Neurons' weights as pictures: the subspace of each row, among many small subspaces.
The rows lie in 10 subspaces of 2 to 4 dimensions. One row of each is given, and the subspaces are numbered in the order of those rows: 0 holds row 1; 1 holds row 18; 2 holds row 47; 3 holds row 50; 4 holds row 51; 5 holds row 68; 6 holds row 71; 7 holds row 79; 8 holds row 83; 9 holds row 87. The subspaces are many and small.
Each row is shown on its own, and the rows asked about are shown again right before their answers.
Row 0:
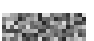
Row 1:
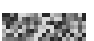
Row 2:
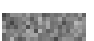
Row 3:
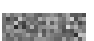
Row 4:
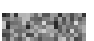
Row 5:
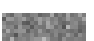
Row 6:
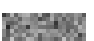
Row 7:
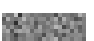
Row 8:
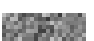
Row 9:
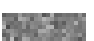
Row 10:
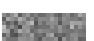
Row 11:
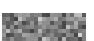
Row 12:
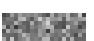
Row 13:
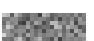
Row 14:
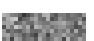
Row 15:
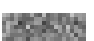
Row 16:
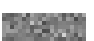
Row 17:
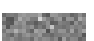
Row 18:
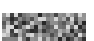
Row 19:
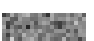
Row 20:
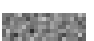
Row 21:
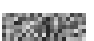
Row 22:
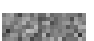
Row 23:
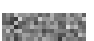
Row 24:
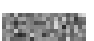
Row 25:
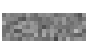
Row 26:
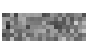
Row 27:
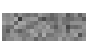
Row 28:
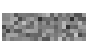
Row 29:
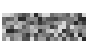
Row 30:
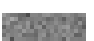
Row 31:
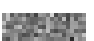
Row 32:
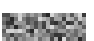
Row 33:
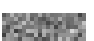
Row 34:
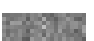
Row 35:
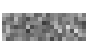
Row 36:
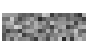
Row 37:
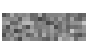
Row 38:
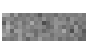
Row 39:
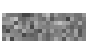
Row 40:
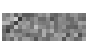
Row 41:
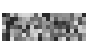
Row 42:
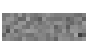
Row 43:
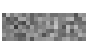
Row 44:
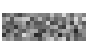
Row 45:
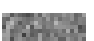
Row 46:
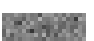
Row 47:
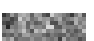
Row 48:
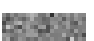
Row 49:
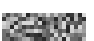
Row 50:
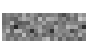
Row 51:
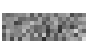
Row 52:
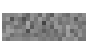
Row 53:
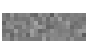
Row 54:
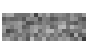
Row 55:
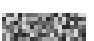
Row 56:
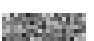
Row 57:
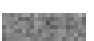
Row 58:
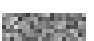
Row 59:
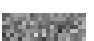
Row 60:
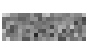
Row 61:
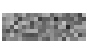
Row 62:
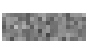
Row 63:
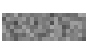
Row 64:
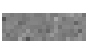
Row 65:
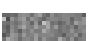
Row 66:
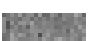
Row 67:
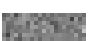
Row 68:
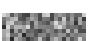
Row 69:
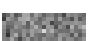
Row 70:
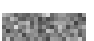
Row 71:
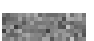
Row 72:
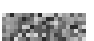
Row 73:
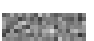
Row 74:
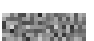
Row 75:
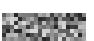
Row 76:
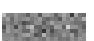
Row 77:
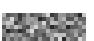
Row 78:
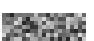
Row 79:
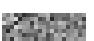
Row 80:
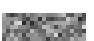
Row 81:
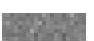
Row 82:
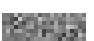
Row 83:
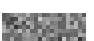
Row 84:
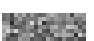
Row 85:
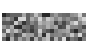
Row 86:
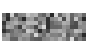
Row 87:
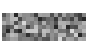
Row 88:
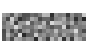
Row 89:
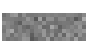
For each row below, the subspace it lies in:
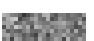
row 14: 7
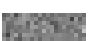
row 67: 0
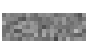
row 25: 4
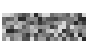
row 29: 4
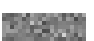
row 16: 1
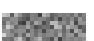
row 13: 0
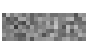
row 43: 8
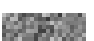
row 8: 0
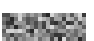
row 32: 2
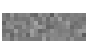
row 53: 6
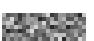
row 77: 2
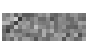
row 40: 7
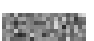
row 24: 8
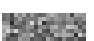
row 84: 1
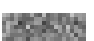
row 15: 2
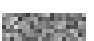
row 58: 5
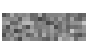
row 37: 3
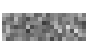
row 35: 2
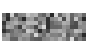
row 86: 6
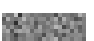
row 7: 8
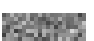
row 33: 3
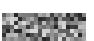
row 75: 9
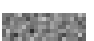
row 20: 0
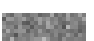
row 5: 6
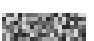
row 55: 8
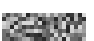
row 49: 1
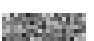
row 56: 6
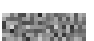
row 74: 1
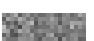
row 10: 8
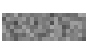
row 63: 8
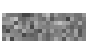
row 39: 7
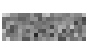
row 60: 4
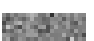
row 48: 6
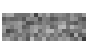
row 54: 4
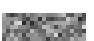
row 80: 3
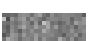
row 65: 1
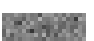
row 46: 3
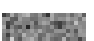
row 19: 5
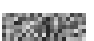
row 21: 4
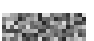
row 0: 1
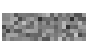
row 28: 9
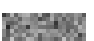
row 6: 5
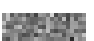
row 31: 6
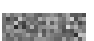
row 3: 8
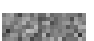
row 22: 0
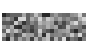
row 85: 4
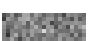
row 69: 0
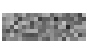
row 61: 1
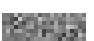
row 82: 5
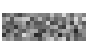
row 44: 0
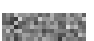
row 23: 5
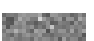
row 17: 2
